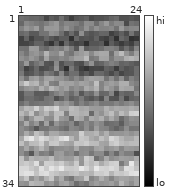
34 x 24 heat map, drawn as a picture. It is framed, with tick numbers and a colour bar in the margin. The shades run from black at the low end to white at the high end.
Stripes: horizontal, repeating 6 times. Odd rows or columns: none. Ninth with the highest average: bottom left. Slope: up to the bottom.
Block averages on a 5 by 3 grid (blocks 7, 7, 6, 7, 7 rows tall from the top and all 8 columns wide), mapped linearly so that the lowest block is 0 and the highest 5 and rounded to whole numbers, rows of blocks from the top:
100 / 222 / 332 / 443 / 544
